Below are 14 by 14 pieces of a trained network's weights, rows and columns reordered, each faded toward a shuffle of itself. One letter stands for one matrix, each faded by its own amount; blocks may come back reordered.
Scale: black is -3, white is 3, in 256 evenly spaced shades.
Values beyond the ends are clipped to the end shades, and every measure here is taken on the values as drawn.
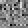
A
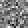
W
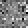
W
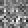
A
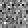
A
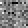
A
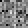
A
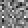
W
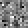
A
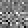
W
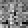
A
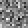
W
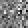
W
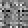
A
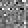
A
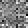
W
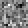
A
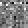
A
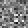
W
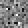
A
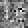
A
